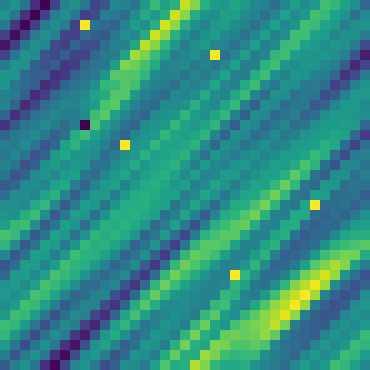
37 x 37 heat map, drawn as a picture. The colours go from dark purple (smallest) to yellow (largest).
Six lone cells stand out: five far higher and one far lower than their neighbours. No single row or column stands out from its neighbours. Streaks slant up to the right. Overall the values sit about 50% of the way up the scale. The halves do not mirror each other.
